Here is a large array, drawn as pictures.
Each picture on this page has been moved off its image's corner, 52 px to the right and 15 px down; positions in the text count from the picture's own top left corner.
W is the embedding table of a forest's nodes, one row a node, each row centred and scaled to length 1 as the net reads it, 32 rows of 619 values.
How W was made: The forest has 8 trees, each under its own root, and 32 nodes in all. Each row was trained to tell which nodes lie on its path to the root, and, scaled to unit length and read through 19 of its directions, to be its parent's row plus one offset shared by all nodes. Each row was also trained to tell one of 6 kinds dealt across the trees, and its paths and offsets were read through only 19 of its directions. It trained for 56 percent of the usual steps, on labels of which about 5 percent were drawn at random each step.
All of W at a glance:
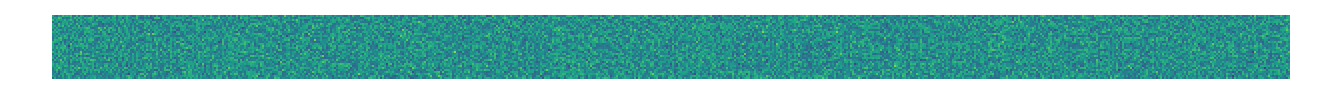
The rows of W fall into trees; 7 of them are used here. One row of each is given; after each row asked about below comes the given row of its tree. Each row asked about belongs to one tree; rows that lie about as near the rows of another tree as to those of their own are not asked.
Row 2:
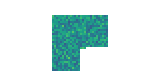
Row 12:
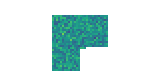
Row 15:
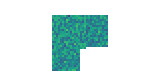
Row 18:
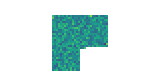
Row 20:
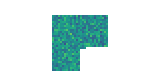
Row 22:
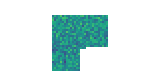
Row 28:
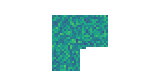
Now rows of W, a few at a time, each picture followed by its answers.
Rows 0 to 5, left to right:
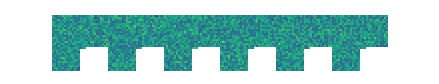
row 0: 2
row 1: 18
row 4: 20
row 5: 12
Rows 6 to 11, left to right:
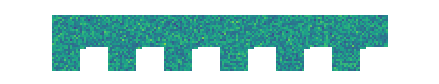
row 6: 15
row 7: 2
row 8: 18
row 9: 20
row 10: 22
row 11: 20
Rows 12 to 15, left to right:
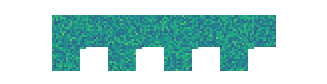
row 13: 18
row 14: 15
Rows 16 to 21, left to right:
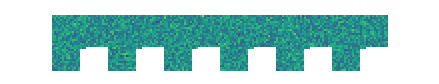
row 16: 28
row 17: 20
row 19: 15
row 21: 15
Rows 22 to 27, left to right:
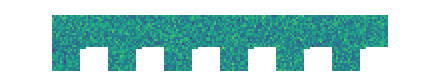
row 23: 28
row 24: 12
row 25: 20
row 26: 15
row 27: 22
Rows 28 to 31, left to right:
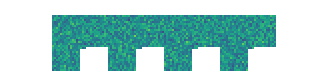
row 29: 28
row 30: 2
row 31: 22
